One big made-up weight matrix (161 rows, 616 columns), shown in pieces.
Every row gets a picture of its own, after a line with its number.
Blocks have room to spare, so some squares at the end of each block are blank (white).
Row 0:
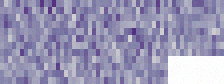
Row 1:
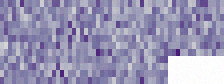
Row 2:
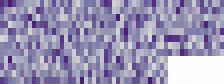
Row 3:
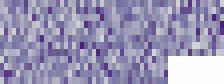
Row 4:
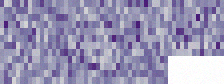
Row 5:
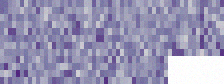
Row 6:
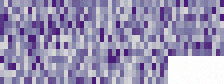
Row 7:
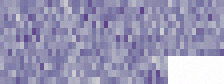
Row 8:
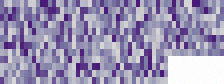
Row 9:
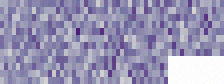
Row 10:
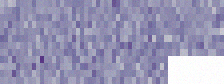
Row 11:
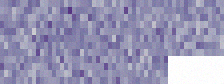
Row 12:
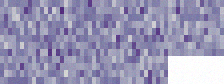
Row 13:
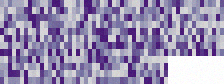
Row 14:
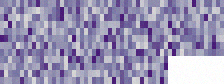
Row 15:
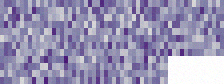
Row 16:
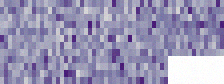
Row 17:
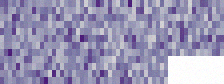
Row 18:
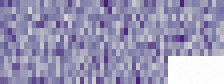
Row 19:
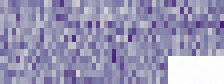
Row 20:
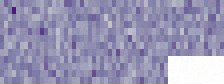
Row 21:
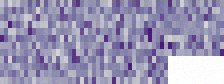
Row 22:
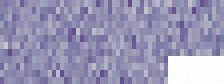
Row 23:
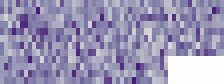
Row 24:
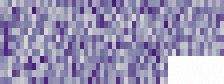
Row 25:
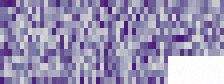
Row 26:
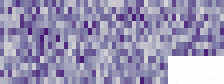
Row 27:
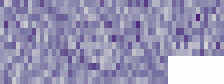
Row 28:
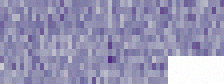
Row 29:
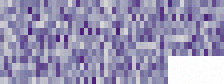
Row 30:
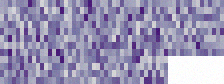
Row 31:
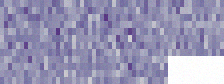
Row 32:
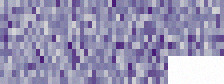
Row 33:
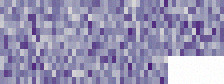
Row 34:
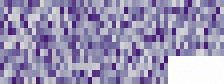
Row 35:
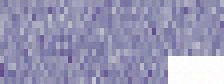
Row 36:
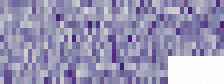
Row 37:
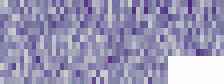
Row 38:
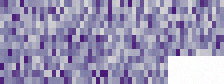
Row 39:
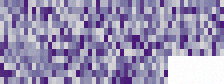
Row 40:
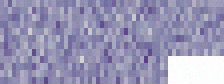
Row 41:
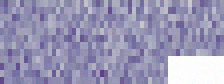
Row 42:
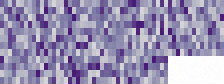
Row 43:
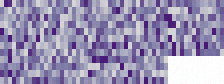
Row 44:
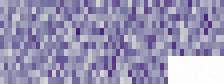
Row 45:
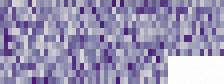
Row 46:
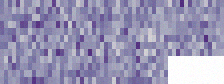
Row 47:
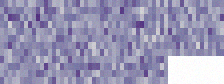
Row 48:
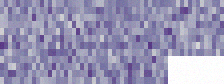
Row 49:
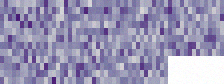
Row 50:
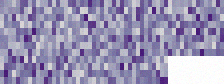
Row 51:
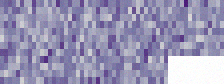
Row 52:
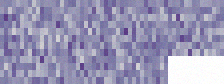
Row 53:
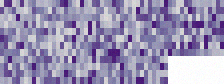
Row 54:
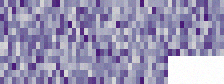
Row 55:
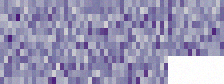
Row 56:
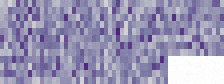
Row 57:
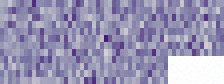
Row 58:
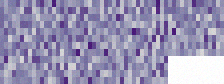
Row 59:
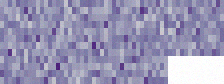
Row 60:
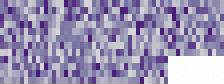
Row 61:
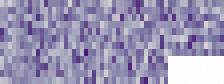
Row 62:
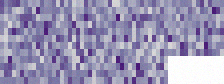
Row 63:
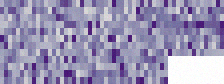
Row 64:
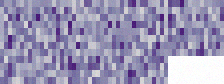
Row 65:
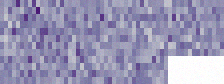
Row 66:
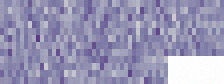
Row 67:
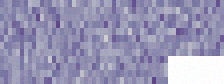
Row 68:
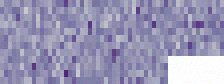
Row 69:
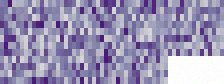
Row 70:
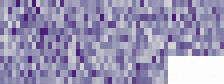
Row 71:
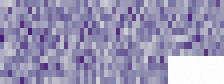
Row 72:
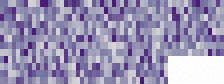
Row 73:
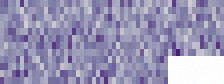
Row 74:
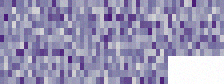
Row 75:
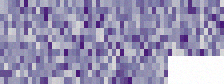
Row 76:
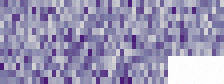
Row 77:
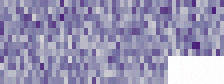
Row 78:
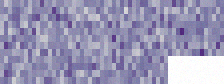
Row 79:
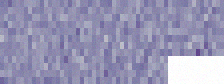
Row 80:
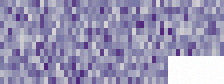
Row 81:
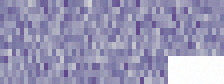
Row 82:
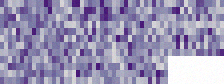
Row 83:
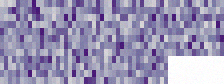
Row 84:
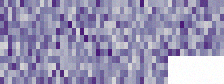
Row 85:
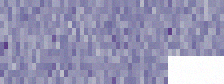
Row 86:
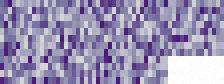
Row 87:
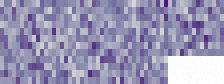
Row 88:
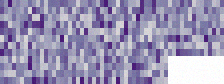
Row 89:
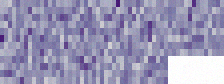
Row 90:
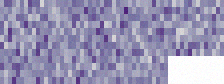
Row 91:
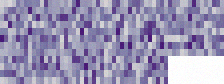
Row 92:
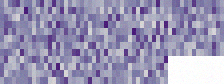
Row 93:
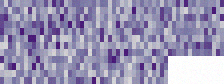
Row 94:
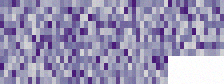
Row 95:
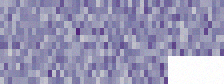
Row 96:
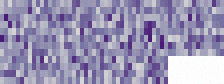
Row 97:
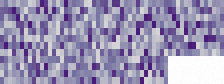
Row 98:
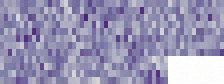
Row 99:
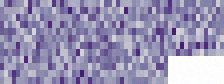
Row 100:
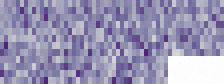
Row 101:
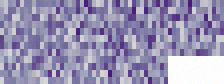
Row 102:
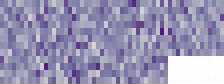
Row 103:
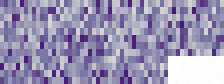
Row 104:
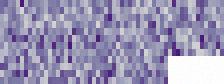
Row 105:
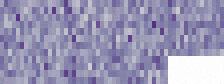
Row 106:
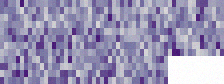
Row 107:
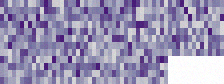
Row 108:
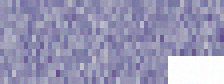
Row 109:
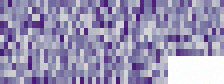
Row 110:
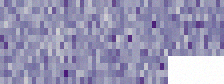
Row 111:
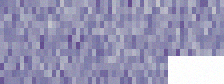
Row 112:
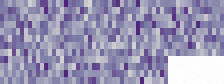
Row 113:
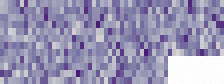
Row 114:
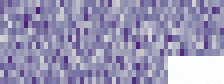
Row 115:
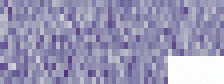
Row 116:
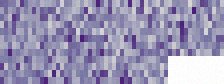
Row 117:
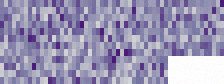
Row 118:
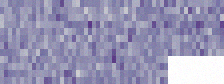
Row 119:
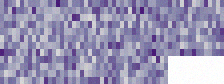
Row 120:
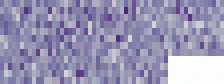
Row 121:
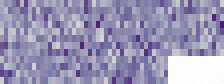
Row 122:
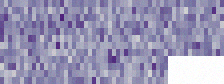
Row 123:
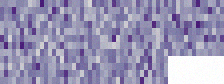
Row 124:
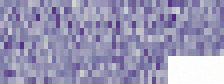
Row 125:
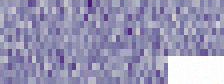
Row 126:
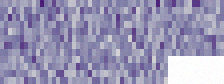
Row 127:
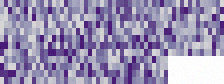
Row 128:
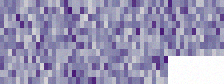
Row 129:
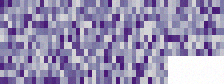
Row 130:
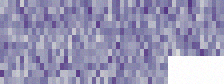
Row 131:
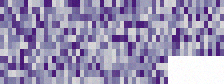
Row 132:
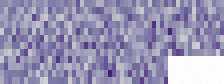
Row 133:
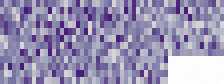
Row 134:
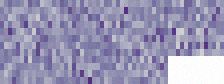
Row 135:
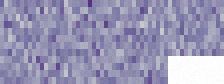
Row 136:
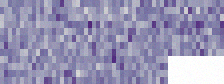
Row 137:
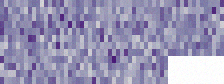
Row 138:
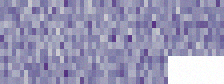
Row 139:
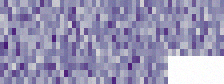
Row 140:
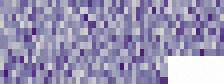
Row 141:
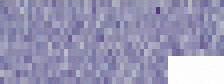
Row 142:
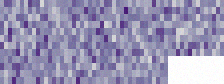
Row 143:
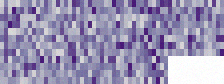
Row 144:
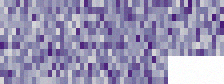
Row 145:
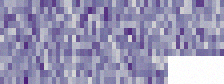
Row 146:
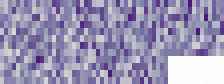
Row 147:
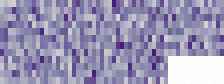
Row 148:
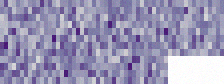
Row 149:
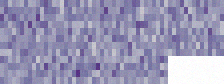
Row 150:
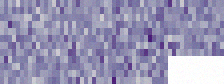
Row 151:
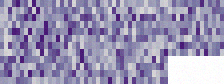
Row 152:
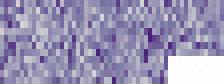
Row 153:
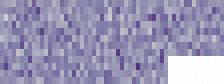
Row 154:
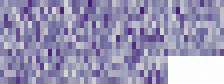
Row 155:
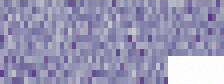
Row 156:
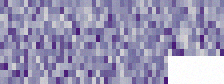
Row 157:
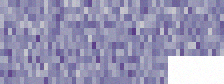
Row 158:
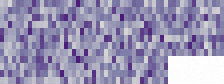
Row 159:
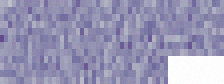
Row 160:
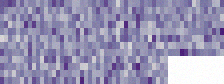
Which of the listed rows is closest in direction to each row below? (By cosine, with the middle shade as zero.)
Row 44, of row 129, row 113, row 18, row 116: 129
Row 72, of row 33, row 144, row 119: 144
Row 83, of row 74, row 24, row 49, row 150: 24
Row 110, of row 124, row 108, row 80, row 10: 124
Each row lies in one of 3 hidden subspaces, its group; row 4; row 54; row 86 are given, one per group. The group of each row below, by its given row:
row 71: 86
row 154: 4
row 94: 4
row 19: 4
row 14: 86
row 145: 4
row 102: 4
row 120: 4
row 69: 86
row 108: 86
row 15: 86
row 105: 4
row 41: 54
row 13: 4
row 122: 54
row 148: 54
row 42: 4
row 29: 86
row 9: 54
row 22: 54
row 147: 86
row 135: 4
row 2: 86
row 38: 54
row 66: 4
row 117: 54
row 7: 4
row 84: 54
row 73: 54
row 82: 4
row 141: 54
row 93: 54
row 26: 86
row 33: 4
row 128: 4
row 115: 54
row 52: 86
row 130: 54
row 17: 54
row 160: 86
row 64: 4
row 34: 4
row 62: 86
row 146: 54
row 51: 86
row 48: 54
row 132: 54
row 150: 86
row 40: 86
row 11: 4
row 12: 4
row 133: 4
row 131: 4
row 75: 54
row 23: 86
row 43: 4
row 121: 54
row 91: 86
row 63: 4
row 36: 4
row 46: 86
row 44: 54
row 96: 86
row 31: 4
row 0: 4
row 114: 86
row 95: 54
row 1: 54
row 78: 4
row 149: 4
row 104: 54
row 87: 4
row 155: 4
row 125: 4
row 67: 4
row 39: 54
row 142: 4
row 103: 54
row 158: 86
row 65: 86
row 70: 86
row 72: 4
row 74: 86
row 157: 4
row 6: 54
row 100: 54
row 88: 86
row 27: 4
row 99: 4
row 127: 54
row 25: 86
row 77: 54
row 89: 86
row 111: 54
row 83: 86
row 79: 86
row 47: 4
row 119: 86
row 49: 4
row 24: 86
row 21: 86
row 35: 54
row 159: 86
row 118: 4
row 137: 54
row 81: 4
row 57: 86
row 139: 54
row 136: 4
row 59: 4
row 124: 4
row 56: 86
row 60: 4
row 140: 4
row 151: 86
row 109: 86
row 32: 86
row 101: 54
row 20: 4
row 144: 54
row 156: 54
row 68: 4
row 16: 4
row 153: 86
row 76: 54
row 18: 86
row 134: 4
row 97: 4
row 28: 54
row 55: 4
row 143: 86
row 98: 4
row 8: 4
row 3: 54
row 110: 4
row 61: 86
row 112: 4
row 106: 54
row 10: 86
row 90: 4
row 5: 54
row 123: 4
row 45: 86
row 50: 4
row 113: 54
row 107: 4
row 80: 4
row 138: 4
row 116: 54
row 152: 86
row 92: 4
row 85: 54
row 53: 4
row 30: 4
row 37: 54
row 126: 4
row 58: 4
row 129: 86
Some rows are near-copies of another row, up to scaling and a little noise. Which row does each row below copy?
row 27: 4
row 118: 136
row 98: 7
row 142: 90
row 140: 50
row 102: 42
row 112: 81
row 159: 91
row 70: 65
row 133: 120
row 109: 88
